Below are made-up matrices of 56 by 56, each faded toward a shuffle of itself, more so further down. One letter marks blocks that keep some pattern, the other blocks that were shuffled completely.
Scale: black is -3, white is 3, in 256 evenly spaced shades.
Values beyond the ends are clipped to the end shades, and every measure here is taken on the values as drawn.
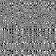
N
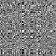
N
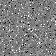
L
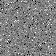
L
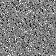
L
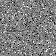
L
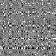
N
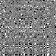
N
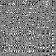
N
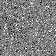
L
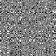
N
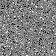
L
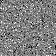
L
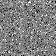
L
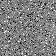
L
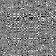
N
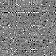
N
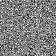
L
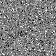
L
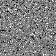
L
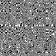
N
